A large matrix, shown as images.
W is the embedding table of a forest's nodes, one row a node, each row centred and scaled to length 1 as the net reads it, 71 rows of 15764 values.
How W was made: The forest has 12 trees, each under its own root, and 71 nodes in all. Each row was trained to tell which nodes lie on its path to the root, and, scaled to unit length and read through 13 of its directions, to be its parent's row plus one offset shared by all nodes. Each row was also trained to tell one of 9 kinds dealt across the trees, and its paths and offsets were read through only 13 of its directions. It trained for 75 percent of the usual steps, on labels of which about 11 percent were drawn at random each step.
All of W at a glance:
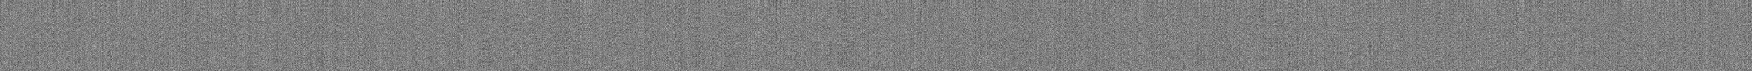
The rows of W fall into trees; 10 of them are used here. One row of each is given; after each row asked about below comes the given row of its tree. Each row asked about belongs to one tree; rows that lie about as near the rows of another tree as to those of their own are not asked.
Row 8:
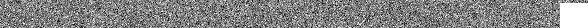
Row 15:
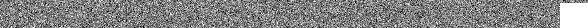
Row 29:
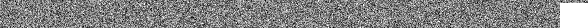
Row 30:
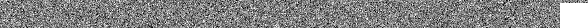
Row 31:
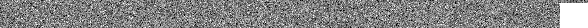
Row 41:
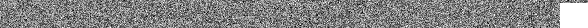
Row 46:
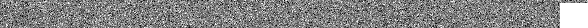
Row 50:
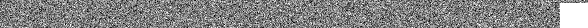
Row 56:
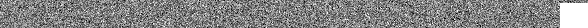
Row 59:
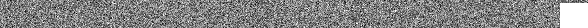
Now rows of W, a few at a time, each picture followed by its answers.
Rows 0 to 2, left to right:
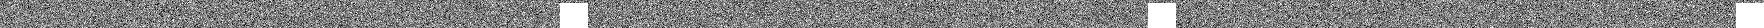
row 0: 31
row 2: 41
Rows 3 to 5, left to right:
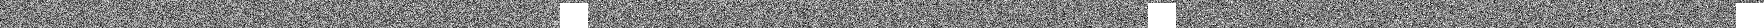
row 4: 56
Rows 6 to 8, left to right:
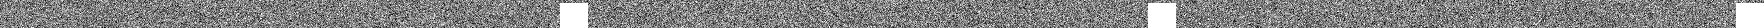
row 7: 46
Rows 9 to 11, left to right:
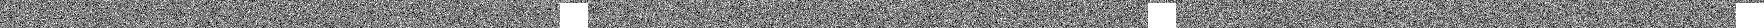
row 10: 41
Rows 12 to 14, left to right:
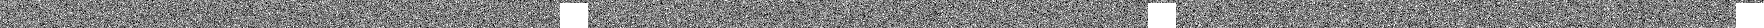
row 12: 41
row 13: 41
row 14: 56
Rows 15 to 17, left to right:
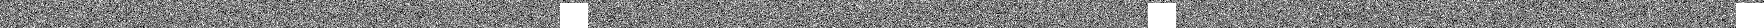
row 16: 46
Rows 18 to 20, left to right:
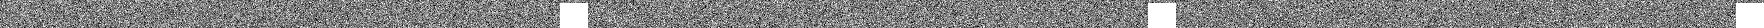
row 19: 50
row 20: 31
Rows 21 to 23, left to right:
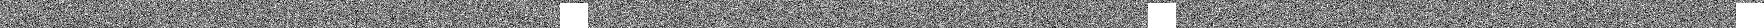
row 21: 59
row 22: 31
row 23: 30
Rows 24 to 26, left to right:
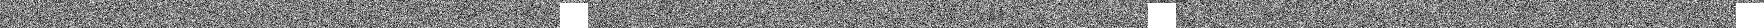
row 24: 29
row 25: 59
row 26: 50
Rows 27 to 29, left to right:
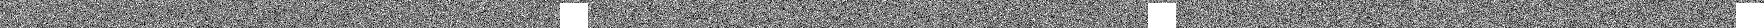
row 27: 41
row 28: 30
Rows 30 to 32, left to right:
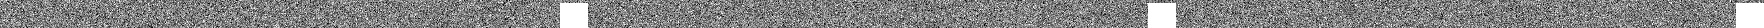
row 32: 31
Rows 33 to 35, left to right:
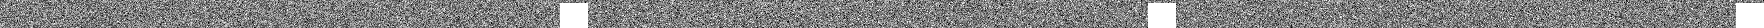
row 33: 31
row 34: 46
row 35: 31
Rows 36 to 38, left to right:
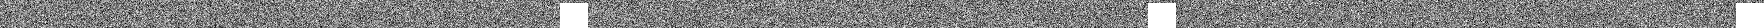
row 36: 56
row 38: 15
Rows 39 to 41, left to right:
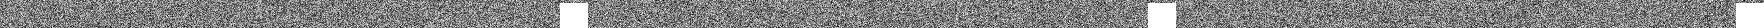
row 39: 50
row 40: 31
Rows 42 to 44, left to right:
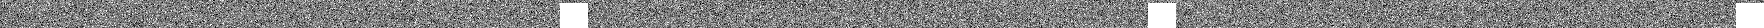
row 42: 8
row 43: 30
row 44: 41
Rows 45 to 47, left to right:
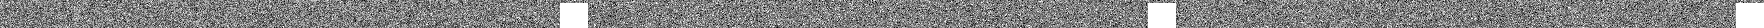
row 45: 46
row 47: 31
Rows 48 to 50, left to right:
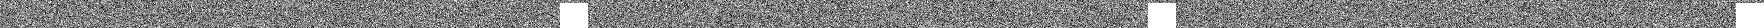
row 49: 8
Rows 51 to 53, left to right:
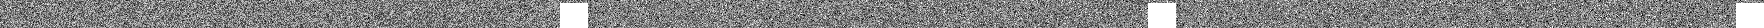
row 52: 41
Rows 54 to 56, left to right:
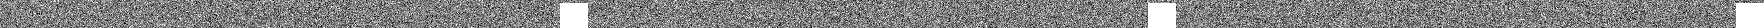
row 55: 30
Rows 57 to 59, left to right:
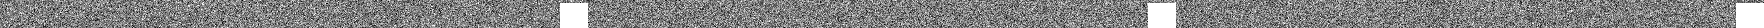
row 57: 15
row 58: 50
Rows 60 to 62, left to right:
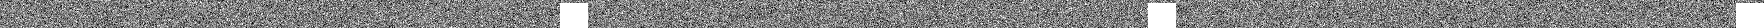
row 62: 41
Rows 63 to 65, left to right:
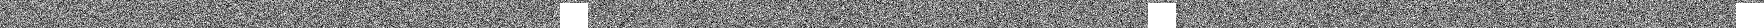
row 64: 30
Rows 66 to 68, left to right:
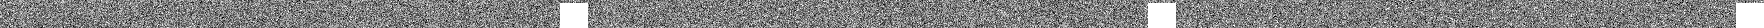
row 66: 56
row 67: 29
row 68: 30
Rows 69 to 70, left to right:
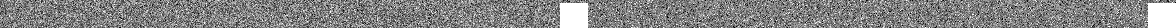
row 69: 15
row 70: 59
